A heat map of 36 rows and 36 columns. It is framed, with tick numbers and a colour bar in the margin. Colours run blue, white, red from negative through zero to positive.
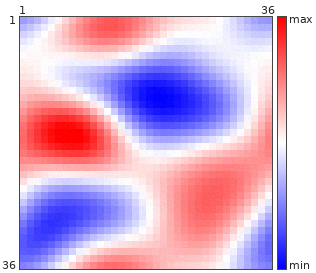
Average level on the scale: 50%. Ninth with the highest average: middle left. Mirror symmetry: none. Lone odd cells: none.
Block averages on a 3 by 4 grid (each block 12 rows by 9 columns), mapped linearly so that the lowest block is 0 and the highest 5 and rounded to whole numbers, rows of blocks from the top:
3 2 1 2 / 5 3 1 3 / 0 2 4 3
